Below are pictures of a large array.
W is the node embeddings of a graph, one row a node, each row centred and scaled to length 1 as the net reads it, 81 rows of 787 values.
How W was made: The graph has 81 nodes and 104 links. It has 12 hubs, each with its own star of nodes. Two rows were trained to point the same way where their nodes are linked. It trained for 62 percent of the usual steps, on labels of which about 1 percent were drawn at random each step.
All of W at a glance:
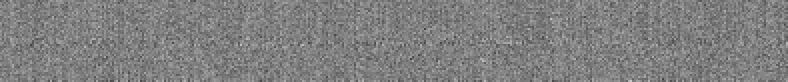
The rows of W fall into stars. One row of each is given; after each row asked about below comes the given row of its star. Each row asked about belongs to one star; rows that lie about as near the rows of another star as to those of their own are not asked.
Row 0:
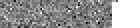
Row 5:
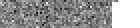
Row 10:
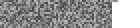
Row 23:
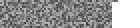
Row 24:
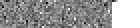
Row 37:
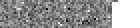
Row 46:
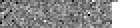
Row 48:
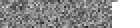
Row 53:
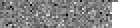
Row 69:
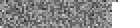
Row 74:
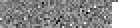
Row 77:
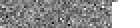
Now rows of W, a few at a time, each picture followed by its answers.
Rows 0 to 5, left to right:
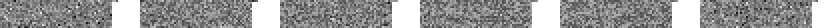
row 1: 24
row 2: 10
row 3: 46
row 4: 48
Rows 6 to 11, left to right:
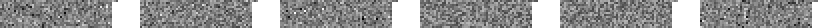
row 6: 5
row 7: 23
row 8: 37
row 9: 53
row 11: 5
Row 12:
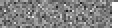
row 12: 23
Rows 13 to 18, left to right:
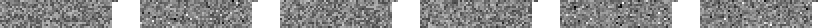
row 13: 74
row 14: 46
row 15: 5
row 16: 37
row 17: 48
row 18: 74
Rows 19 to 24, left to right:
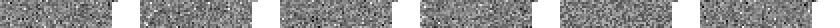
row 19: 0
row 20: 10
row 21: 74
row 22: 48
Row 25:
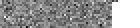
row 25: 0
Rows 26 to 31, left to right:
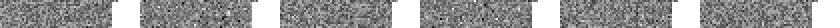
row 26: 0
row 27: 74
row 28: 77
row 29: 53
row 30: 24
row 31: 74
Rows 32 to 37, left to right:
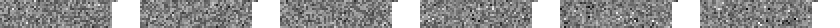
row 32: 46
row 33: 0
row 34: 69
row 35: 48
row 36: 23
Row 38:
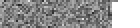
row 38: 0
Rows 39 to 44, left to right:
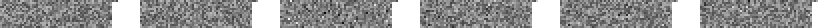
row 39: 0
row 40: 24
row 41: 69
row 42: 24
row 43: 69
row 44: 77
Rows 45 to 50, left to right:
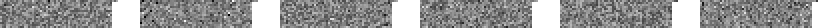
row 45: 77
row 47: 77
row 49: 37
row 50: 5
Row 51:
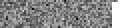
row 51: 53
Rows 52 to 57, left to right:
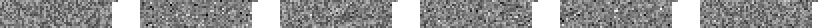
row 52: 5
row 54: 48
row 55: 23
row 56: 77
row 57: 5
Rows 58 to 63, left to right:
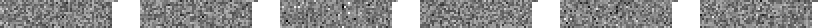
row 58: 10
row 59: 37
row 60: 24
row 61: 10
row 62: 23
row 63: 37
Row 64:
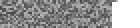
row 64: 77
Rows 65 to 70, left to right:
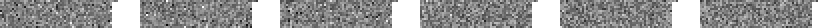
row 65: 23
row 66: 53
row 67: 69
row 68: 23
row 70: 69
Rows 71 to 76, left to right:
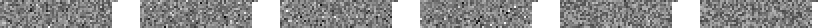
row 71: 10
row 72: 0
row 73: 69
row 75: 53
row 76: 69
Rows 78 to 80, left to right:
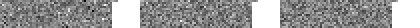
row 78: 10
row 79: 23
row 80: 69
